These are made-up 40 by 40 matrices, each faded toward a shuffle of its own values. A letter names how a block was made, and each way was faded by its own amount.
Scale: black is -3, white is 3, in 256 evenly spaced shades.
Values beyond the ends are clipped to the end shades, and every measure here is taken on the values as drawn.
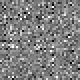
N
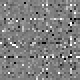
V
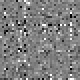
V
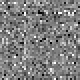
N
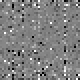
V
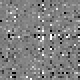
V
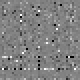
V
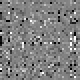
V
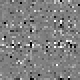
V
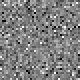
N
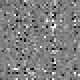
V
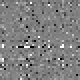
V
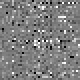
V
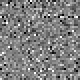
N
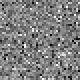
N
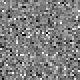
N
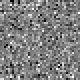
N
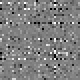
V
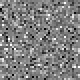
N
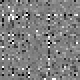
V
